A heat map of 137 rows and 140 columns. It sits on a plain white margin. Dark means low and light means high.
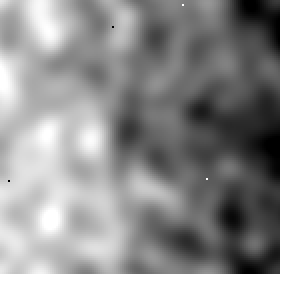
Average level on the scale: 50%. Lone odd cells: 4, 2 higher and 2 lower than their neighbours. Ninth with the lowest average: middle right. Slope: up to the left.
